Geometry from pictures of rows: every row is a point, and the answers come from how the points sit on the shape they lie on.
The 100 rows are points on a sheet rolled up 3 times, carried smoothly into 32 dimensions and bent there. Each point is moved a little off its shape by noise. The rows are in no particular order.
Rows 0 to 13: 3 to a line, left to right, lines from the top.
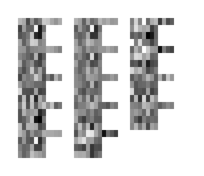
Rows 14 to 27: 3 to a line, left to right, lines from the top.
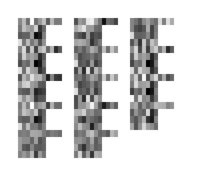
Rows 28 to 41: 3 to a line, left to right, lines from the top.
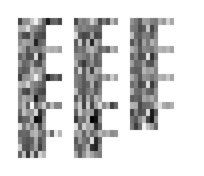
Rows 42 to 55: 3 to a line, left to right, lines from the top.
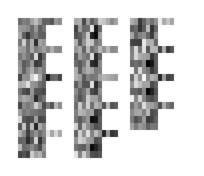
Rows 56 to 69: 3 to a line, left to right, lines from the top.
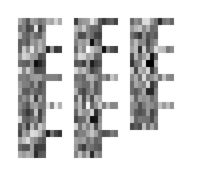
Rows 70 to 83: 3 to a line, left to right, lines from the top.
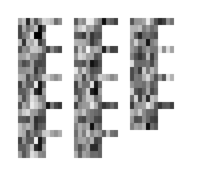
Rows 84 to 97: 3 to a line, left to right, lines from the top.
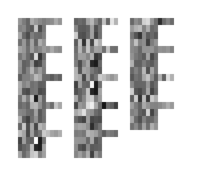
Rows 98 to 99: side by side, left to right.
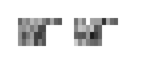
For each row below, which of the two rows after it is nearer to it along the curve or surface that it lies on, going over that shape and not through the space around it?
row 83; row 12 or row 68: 12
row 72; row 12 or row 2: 2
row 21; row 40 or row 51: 40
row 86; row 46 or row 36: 36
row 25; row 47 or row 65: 65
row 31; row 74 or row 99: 99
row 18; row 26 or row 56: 56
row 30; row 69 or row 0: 69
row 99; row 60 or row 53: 53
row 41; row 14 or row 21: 14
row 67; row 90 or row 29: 90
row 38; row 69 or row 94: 94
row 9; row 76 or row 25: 76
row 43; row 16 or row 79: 16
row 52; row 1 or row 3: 1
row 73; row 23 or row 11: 23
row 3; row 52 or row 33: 33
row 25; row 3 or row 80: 3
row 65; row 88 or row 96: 96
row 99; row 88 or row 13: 88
